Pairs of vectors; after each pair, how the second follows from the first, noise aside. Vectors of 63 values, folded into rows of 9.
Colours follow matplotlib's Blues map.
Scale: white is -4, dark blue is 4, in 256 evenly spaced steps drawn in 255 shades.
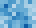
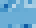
partly zeroed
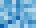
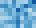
reversed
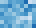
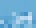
partly zeroed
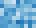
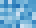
reversed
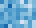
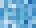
reversed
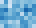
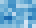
reversed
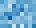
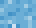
partly zeroed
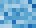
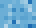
partly zeroed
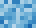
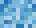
reversed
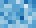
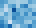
reversed
